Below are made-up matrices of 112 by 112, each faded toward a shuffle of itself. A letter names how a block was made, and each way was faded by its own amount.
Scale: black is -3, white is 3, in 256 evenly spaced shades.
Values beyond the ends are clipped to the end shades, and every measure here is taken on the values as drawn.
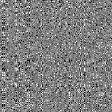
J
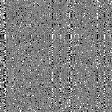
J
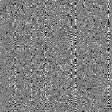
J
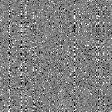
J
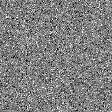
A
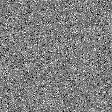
A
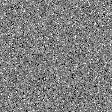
A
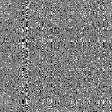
J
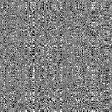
J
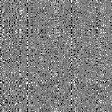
J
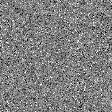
A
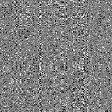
J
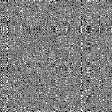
J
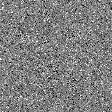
A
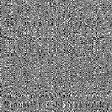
J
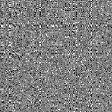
J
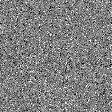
A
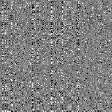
J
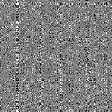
J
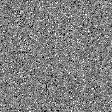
A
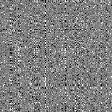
J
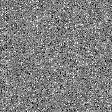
A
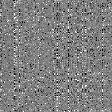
J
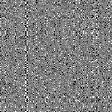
J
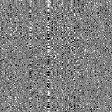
J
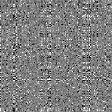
J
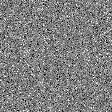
A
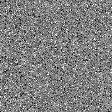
A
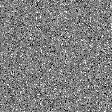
A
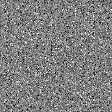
A
